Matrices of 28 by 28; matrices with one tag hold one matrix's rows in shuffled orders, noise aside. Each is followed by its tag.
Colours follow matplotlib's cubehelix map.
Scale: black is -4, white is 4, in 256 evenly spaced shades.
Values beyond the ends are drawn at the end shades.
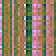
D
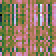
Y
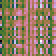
Y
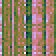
D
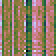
D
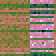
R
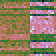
R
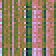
D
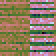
R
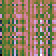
Y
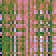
Y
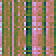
D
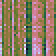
D
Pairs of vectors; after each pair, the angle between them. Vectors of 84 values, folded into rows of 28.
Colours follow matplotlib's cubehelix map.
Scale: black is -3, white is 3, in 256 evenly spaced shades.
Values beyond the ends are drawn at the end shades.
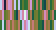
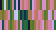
nearly opposite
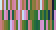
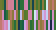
partly opposed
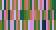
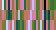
partly aligned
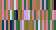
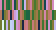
nearly opposite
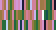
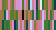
partly aligned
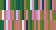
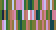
partly opposed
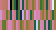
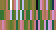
nearly opposite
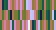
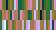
partly aligned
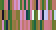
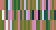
nearly opposite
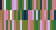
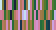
nearly opposite
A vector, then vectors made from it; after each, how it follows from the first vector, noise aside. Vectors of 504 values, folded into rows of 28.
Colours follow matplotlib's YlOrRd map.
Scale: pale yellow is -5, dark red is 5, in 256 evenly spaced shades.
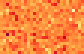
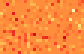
partly zeroed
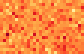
sign-scrambled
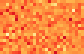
sign-scrambled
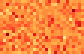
sign-scrambled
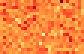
wrapped around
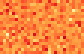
sign-scrambled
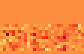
partly zeroed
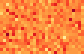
sign-scrambled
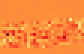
partly zeroed
